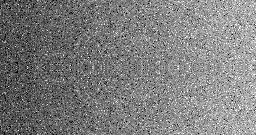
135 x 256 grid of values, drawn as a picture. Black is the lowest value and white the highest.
No single row or column stands out from its neighbours. The top and bottom halves mirror each other. Fine speckle covers the field. There is an overall slope up to the right.
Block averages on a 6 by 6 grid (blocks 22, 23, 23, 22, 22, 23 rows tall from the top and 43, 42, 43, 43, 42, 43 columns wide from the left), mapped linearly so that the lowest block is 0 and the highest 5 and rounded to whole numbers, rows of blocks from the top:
0 1 2 3 4 5 | 0 1 2 3 4 5 | 0 1 2 3 4 5 | 0 1 2 3 4 5 | 0 1 2 3 4 5 | 0 1 2 3 4 5
